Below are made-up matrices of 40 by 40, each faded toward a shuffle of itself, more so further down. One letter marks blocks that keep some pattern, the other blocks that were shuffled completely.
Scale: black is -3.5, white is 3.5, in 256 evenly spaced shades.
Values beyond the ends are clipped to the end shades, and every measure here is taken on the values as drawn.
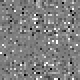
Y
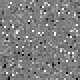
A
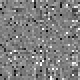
Y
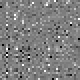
Y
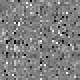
Y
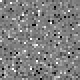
A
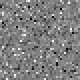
A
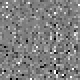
Y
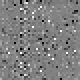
Y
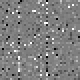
Y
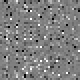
Y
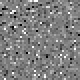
A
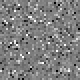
A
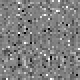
Y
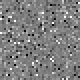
A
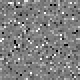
A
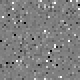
A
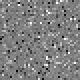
A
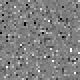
A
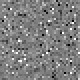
A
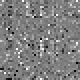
Y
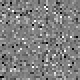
Y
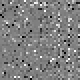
Y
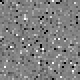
A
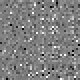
Y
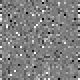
Y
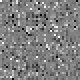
Y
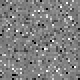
A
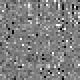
Y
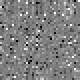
Y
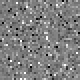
A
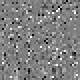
Y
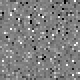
A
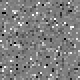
A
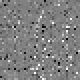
Y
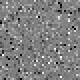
A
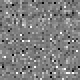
Y
